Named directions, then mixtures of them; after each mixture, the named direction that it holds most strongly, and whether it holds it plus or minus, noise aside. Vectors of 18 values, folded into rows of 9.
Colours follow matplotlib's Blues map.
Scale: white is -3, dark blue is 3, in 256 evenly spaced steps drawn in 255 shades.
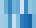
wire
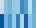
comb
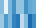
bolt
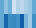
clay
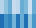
comb, plus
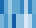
wire, minus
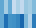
clay, plus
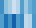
clay, plus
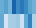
clay, minus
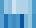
clay, plus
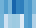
clay, minus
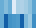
clay, plus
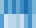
clay, minus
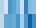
bolt, plus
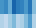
clay, minus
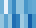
bolt, plus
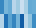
clay, plus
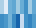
bolt, plus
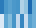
comb, minus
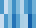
bolt, plus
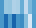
clay, plus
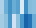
wire, plus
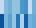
comb, plus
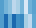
clay, plus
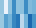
bolt, plus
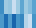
clay, plus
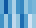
bolt, minus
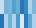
comb, plus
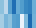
bolt, plus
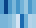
bolt, minus
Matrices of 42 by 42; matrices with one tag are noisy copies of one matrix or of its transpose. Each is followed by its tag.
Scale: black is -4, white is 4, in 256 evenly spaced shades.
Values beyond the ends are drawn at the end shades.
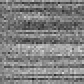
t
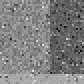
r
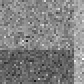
r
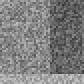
r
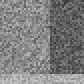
r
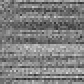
t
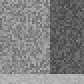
r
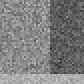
r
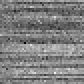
t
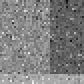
r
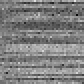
t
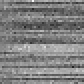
t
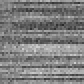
t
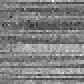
t
